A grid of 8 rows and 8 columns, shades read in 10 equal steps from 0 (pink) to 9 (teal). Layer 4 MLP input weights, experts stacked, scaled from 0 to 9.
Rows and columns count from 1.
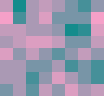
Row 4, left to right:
3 2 1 1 2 5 5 2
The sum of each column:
19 33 30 22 28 39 40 27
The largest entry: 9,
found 2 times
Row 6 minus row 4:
0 1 4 4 1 2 0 5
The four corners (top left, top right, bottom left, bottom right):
2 4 5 2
